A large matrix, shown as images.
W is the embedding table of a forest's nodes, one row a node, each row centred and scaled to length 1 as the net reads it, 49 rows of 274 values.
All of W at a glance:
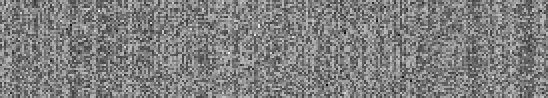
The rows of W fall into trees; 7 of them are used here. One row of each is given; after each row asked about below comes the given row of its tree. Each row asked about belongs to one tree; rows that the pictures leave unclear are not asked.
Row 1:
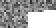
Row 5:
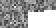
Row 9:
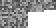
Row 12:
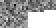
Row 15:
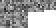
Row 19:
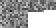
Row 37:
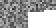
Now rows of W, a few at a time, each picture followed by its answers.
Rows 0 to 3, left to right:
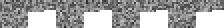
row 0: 9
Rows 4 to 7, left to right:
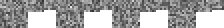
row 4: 5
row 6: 19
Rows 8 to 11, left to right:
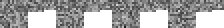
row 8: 15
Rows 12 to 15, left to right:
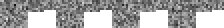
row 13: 5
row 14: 12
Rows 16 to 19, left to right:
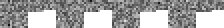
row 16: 15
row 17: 1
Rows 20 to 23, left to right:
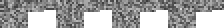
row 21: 37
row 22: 1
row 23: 9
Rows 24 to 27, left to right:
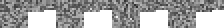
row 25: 9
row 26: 37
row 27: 5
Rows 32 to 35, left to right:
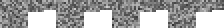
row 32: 19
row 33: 9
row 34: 12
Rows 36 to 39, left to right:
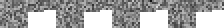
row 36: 5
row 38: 19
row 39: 15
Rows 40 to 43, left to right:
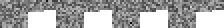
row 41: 1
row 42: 19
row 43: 9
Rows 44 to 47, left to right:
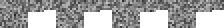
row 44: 5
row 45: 9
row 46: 1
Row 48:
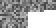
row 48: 9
